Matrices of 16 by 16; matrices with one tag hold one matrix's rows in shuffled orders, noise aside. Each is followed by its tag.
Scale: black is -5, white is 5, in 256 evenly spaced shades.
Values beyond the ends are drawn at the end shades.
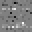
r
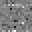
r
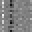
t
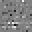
r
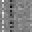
t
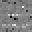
r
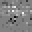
r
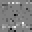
r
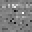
r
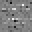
r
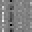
t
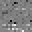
r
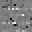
r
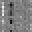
t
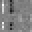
t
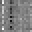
t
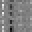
t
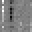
t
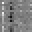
t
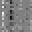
t
